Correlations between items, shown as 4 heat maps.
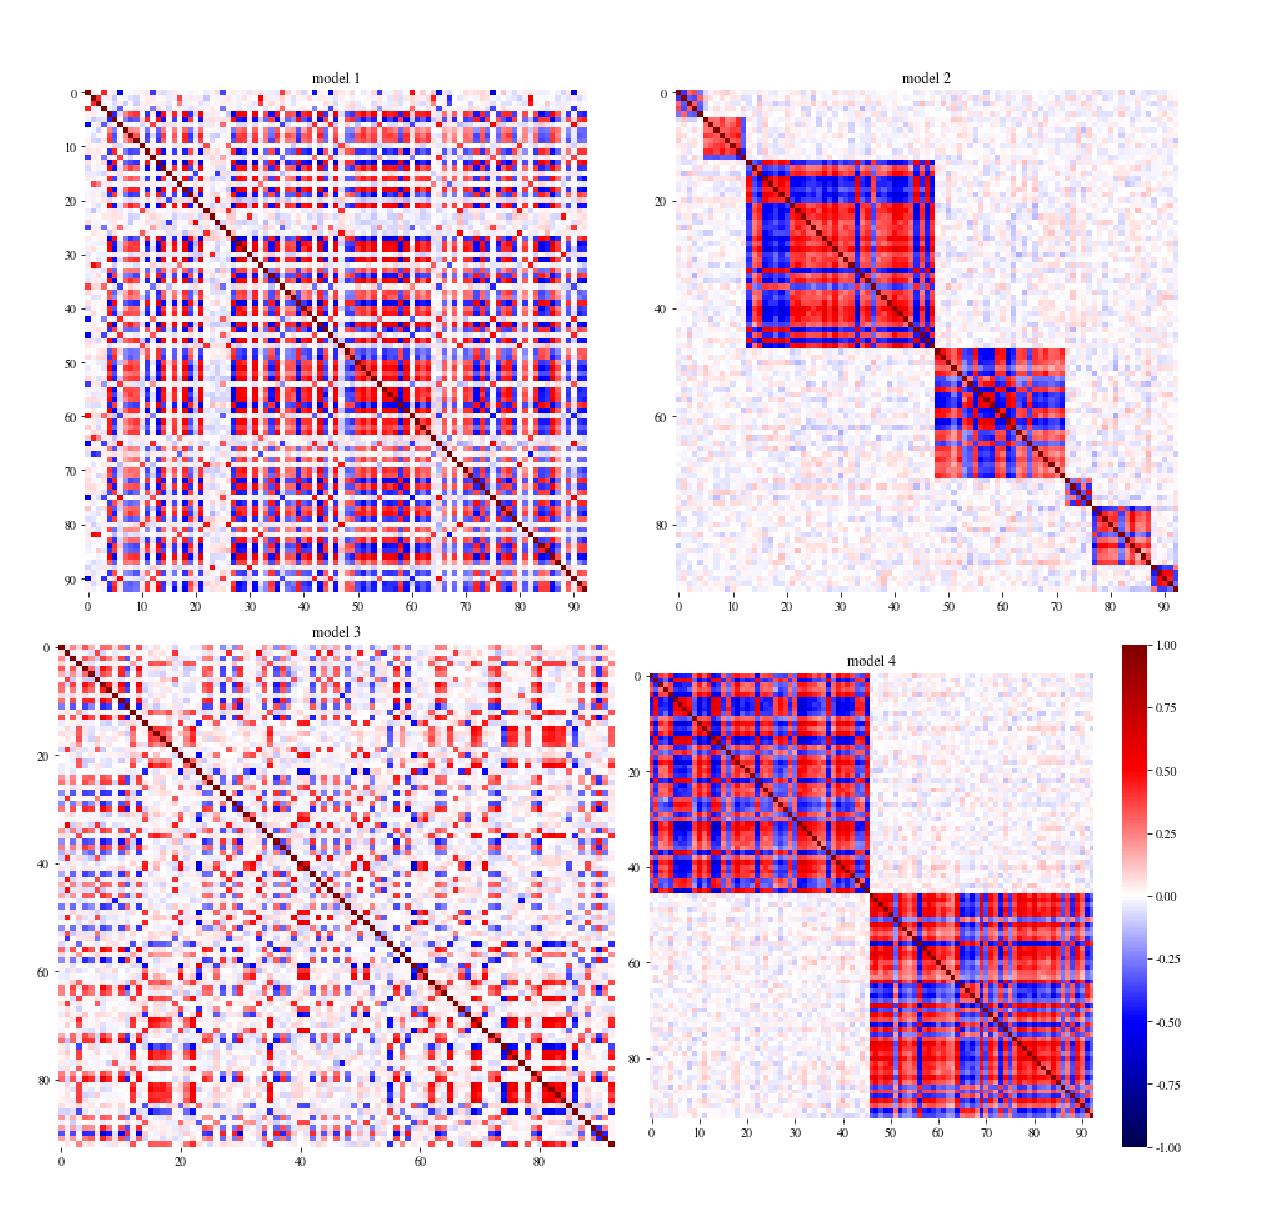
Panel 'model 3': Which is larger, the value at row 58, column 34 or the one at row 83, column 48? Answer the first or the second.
the second
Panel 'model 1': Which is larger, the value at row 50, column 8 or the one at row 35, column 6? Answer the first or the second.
the first
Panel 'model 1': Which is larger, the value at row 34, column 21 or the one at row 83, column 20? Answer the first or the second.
the second
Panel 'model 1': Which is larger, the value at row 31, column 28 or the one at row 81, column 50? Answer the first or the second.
the first
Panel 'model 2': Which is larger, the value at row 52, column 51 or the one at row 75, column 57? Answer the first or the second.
the first
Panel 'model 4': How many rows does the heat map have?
93
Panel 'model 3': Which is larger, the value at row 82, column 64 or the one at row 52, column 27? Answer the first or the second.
the second
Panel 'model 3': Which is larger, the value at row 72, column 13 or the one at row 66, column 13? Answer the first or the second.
the first
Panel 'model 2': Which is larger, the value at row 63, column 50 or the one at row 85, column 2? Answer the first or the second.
the first
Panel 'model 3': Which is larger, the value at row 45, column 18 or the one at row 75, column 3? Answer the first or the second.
the second
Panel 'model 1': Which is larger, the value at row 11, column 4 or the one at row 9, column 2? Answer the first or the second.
the second
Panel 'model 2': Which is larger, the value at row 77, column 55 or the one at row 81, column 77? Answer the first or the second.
the first
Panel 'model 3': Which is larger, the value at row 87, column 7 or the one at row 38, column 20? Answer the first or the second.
the first
